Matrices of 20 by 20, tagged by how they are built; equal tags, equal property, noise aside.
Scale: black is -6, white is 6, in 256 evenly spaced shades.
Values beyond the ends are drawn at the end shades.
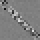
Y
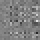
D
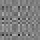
D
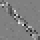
Y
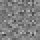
D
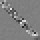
Y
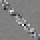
Y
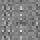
D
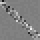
Y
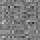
D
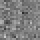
D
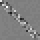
Y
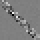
Y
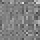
D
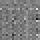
D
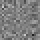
D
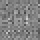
D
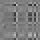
D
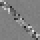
Y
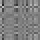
D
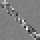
Y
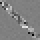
Y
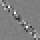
Y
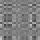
D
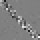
Y
